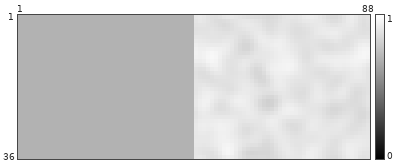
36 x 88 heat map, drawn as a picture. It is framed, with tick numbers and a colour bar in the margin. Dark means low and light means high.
It is made of 1 by 2 panels. Panel 1,1: high, flat. Panel 1,2: very high, blotchy, faint in contrast.
